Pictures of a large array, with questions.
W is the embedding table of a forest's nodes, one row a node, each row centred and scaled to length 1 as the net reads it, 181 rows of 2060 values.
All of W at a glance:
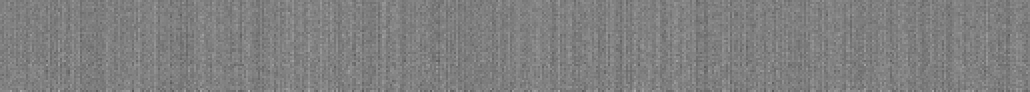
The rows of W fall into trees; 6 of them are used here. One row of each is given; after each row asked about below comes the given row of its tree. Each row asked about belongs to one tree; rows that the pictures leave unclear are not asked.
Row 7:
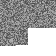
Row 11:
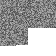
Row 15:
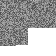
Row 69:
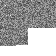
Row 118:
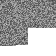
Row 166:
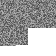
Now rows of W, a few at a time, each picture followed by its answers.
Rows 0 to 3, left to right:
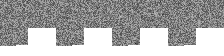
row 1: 69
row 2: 11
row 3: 166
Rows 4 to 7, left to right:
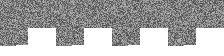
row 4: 69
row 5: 166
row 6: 7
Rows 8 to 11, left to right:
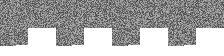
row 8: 7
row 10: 69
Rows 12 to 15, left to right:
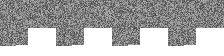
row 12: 166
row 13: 7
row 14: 69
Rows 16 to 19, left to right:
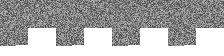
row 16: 7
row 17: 15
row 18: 7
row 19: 166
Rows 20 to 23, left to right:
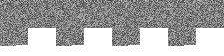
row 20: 166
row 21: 7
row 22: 118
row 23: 15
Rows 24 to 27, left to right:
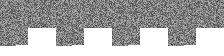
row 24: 69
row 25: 166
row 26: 69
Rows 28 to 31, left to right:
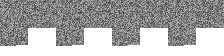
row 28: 15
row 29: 15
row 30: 69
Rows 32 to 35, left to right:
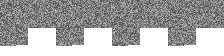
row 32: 166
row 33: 69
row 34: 7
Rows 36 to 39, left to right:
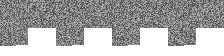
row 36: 15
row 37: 11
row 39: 7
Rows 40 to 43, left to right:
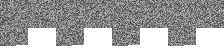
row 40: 7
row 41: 7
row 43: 166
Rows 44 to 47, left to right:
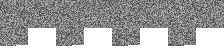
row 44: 69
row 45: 118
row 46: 7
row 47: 7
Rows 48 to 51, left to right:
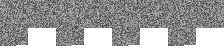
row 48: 15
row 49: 166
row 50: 11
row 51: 7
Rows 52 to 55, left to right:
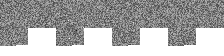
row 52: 69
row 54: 166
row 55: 15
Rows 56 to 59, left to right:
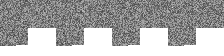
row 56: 7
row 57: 15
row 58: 166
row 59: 69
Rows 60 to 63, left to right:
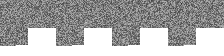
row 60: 166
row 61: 166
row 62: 7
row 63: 69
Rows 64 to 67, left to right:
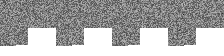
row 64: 7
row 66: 7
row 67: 11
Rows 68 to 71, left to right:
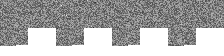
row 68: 69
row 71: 7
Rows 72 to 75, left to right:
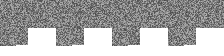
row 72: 7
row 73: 69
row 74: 7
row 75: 69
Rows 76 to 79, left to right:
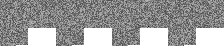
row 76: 166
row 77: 7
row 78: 15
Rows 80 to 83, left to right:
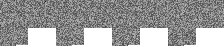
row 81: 69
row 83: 7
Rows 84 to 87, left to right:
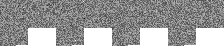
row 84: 15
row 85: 166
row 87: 69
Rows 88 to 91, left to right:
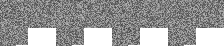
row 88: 69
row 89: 15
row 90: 11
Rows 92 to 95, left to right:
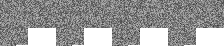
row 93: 69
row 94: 11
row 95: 166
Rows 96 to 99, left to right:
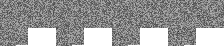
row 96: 69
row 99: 11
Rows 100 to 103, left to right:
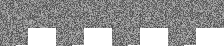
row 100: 166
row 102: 69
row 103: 69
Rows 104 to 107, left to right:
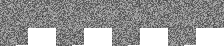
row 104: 7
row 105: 7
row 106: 7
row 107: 69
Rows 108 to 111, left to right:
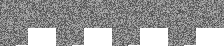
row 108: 15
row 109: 11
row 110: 69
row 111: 11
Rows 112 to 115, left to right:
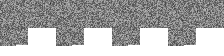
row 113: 7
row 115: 7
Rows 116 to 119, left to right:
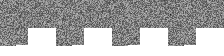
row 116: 69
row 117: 15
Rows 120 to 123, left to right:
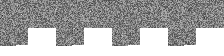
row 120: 7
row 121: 118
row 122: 7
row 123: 7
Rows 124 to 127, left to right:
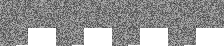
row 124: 11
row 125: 69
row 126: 69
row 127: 11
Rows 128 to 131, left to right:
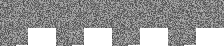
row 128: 69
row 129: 69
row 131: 69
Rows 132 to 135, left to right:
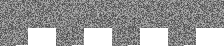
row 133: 166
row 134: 166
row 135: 166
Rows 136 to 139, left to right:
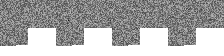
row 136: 7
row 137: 166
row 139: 7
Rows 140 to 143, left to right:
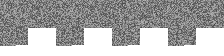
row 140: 166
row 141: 166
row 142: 166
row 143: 11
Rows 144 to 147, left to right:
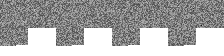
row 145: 166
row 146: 166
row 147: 15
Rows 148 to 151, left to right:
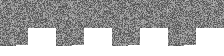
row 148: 7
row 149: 118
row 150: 166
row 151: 69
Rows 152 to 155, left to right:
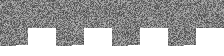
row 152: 118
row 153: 69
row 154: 118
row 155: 166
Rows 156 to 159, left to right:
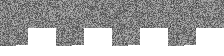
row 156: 7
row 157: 166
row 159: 11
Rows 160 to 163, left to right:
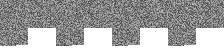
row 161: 7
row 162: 11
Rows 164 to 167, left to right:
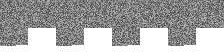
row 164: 69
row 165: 69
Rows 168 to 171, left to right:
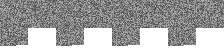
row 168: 15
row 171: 15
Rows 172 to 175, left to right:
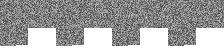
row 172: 166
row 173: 11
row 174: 15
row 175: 118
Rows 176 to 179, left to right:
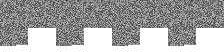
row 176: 69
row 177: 15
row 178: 69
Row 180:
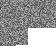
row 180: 69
